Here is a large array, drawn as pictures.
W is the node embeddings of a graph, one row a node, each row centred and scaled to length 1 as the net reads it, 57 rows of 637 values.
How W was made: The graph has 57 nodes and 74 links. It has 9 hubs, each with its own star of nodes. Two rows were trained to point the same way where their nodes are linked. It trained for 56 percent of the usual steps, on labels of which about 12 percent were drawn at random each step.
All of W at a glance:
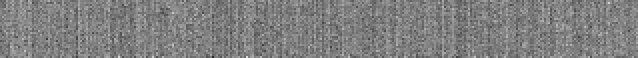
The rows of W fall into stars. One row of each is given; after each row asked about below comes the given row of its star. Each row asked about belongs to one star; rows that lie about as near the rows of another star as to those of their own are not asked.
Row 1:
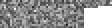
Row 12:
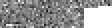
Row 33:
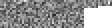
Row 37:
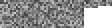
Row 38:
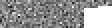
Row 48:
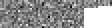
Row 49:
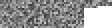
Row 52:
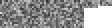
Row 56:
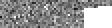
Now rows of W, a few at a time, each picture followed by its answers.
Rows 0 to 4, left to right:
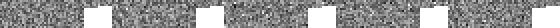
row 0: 33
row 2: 38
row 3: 1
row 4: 33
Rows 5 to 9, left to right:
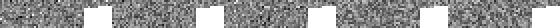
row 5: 52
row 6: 37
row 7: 38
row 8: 12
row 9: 52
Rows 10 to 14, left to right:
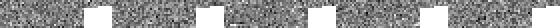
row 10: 12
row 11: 49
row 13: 52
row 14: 37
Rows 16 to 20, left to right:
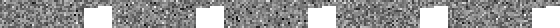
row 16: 1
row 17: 37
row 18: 33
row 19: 48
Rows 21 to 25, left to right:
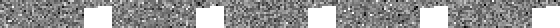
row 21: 12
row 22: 12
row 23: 38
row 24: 48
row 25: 1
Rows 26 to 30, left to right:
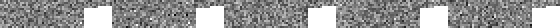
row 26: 56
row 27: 49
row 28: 1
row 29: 12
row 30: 38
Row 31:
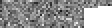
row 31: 12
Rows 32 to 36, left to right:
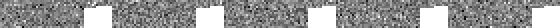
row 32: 49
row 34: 52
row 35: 33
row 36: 1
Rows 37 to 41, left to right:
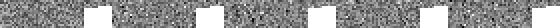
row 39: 38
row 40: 1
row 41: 33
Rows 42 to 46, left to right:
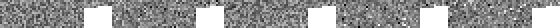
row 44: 1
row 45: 37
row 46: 52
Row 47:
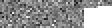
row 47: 38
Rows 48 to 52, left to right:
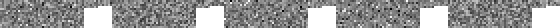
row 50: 48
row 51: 37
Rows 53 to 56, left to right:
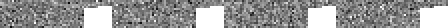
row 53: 38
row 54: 12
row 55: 33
